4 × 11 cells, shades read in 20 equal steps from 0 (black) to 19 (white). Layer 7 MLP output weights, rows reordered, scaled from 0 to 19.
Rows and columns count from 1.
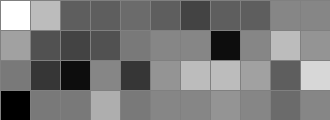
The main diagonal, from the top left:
19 6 1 13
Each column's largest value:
19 14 9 13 9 11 14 14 12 14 16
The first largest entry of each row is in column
1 10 11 4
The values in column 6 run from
7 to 11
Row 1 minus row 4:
19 5 -2 -6 -1 -3 -5 -4 -3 2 0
